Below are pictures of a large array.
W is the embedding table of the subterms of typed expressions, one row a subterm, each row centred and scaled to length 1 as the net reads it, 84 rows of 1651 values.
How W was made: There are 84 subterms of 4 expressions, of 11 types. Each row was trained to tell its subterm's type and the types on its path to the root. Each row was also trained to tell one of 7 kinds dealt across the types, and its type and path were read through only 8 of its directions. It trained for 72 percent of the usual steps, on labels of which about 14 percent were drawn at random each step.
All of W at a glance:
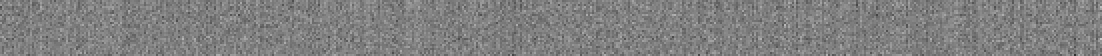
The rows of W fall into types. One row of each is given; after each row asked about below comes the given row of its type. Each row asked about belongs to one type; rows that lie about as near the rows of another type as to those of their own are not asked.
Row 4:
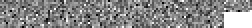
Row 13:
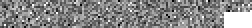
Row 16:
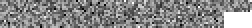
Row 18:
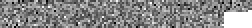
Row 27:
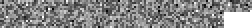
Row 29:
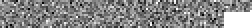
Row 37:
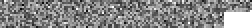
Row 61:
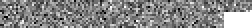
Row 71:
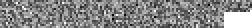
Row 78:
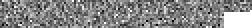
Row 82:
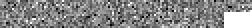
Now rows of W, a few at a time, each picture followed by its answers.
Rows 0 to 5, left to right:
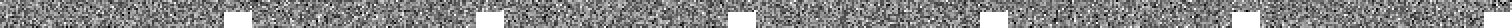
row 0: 4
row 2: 71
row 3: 4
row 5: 29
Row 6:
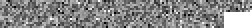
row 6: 27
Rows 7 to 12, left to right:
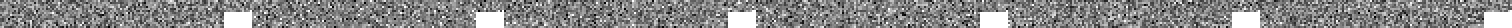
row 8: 61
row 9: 16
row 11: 4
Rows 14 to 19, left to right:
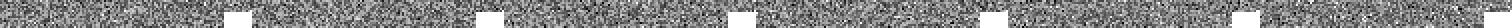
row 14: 4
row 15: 71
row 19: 13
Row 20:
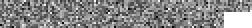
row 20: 61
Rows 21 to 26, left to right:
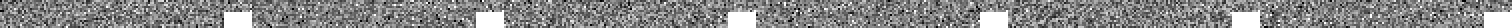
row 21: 16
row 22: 61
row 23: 37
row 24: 37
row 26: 13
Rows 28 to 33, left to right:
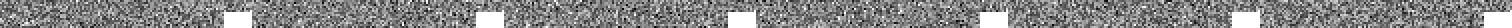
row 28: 61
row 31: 61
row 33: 29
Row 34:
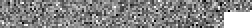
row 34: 37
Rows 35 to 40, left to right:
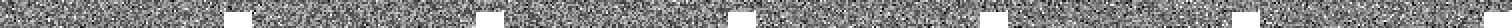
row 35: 71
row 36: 18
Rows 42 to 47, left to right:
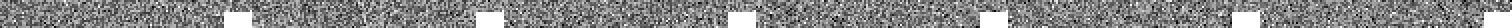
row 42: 27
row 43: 16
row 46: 82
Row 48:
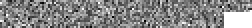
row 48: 4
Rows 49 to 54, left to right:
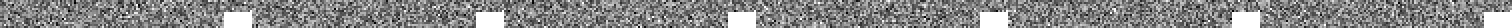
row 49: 78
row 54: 29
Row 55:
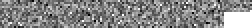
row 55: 37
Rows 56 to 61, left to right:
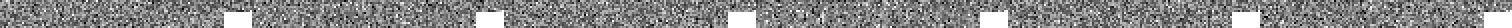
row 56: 13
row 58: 18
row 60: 16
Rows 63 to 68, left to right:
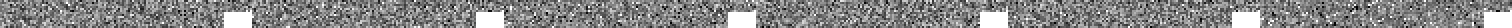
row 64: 82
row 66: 29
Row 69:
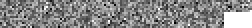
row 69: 4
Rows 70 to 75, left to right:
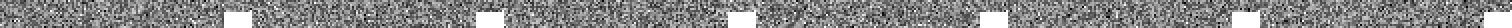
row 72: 13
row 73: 29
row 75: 78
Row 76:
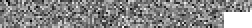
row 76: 61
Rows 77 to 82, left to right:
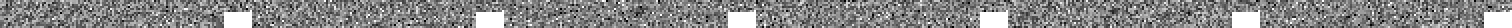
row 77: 27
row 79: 27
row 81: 13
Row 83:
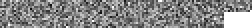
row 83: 13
